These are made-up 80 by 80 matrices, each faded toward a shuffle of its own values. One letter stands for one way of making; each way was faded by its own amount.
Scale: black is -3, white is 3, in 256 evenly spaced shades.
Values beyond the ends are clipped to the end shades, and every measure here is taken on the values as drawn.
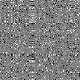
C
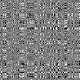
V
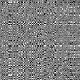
V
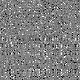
C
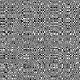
V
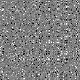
C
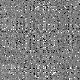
C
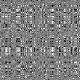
V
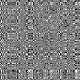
V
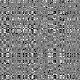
V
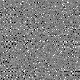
C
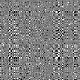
V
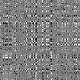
V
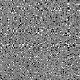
C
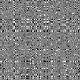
V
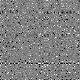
C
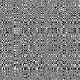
V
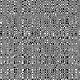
V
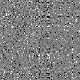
C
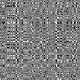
V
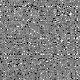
C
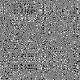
C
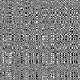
V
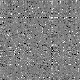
C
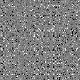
C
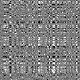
V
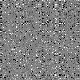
C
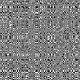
V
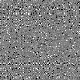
C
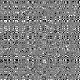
V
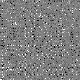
C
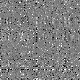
C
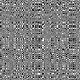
V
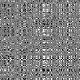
V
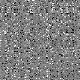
C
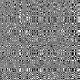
V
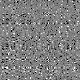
C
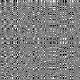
V
